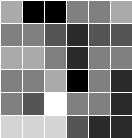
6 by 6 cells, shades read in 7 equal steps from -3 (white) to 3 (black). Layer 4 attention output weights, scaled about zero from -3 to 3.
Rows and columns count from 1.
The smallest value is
-3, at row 5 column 3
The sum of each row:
4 5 0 4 0 -1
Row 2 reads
0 0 1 2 1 1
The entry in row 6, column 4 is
1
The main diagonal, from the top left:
-1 0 0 3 0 2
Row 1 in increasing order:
-1 -1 0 0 3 3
